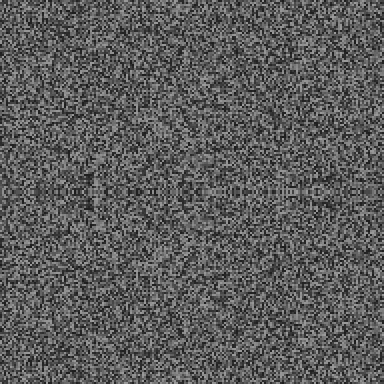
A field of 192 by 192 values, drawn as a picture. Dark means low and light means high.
Grain: fine. Stripes: none. Mirror symmetry: top to bottom. Histogram: flat.
